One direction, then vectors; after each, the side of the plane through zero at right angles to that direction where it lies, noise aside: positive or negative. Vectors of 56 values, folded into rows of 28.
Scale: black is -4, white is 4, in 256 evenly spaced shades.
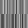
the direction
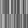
negative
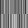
negative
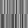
positive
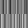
negative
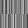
negative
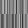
positive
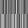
negative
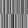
positive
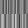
negative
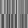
positive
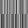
positive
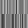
positive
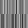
positive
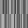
negative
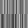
positive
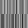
positive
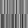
positive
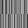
negative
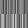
negative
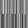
positive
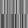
positive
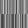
positive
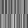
negative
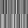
negative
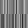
positive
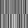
negative
